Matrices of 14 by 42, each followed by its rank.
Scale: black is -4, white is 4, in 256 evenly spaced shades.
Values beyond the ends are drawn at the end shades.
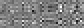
three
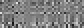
three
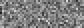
full rank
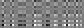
one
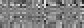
three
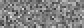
full rank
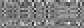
three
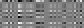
one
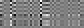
one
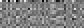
three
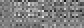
three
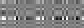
one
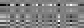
one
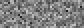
full rank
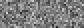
full rank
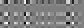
one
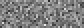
full rank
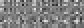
three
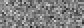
full rank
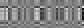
one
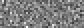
full rank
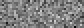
full rank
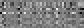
three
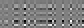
one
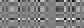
one
